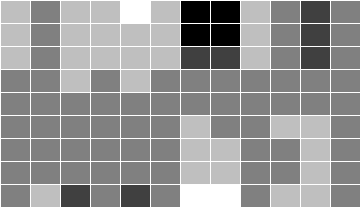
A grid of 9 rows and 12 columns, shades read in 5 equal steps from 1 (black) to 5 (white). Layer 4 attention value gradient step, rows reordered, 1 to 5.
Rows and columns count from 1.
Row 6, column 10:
4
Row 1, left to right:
4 3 4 4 5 4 1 1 4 3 2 3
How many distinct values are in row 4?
2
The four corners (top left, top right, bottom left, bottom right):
4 3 3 3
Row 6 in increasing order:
3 3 3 3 3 3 3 3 3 4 4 4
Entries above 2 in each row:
9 9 9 12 12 12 12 12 10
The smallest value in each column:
3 3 2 3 2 3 1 1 3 3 2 3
